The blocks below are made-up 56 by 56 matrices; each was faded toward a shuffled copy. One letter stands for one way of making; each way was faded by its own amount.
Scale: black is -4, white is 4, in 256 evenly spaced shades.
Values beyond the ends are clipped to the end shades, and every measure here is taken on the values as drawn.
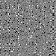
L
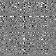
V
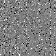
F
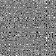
V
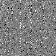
F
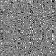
L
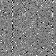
L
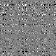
V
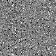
F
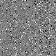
F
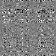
V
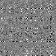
V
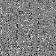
F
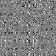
L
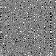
L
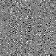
L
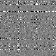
V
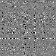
V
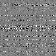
V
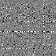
V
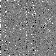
F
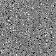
F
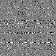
V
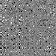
L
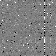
L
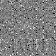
L
